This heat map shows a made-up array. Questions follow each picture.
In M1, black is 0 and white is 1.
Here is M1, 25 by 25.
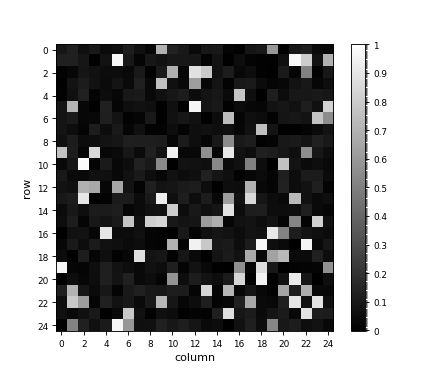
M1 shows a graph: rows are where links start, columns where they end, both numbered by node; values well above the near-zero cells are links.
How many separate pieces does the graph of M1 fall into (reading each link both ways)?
2
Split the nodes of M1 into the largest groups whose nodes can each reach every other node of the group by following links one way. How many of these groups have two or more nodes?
1
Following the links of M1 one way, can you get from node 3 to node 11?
no
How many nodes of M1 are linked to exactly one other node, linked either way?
3
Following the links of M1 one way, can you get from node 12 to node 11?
no
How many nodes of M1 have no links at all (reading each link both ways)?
1
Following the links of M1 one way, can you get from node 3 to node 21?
yes
